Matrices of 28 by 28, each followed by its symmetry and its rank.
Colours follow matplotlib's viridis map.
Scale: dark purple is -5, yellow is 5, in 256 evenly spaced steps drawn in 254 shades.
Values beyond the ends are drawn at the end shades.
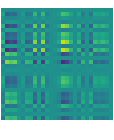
neither, rank one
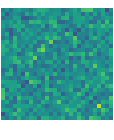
symmetric, full rank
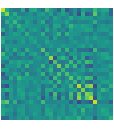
symmetric, rank five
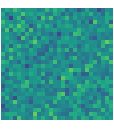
symmetric, full rank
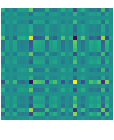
symmetric, rank one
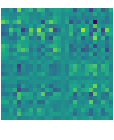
neither, rank three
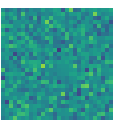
antisymmetric, full rank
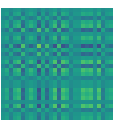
symmetric, rank one
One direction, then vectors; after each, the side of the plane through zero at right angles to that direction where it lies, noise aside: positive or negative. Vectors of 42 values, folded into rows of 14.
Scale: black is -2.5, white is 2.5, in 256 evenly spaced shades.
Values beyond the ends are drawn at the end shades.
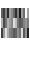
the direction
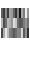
positive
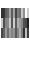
positive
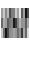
negative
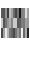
positive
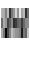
negative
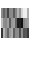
positive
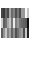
positive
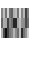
negative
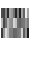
positive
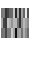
positive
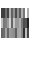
positive
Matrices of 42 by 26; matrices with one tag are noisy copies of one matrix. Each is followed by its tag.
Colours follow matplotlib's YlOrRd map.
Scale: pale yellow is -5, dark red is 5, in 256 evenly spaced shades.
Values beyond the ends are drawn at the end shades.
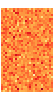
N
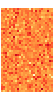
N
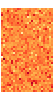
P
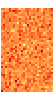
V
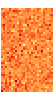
V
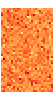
P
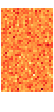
N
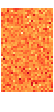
P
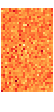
V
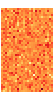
N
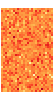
N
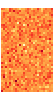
V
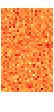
N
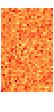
V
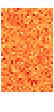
P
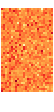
V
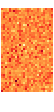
V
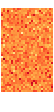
P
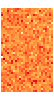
P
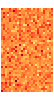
V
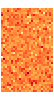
P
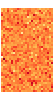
P
